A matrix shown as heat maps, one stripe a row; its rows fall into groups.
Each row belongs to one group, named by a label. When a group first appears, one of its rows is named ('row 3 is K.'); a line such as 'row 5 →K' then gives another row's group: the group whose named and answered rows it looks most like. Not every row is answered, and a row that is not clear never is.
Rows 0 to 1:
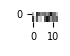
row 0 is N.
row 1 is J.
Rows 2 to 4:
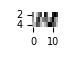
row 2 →J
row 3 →N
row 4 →N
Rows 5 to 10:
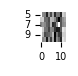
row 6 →N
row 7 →J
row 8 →N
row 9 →N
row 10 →N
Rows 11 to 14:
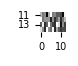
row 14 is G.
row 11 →N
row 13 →J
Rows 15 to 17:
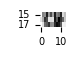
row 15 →N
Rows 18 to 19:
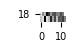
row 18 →N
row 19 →G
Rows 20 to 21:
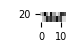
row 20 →G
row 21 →N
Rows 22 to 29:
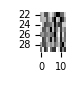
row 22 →N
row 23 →J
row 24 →N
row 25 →G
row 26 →J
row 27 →G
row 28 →G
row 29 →J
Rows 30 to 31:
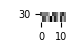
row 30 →J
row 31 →G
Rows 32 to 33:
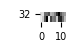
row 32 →N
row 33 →N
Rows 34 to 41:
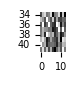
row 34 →J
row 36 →J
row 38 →G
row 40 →N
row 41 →J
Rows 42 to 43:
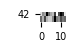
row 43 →J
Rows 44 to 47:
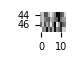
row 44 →N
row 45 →N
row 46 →J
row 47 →N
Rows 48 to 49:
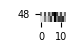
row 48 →J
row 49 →G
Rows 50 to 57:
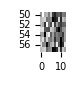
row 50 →J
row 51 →J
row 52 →G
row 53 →N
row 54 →G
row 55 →G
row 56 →N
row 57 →J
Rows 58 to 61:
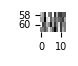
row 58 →G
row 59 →G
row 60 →G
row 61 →J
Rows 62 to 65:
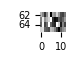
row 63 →J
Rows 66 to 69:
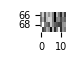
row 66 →J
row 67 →J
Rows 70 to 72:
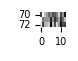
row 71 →G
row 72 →G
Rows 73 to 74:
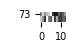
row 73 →J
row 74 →G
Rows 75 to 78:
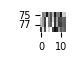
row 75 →N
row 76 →G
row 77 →G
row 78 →J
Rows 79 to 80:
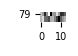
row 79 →G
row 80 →N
